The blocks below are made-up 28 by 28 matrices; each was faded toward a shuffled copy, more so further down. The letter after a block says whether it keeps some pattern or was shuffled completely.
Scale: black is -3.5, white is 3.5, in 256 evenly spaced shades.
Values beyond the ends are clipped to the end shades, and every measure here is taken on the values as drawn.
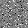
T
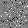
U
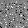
T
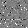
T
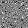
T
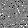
T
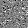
T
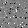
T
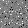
U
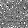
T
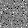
U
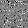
T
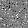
U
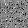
T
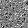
U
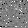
T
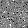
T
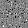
T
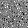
U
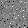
U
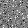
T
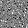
U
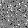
T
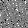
T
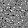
T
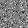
U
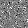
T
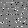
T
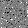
U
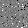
T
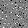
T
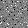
U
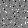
U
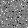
U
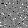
T
